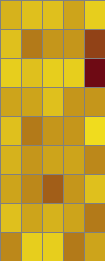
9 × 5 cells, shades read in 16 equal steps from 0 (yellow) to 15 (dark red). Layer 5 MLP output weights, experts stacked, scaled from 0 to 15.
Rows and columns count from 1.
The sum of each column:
27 38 32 40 51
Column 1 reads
3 2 1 4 2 3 4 2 6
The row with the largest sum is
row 2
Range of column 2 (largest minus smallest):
6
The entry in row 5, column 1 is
2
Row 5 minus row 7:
-2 1 -4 0 -2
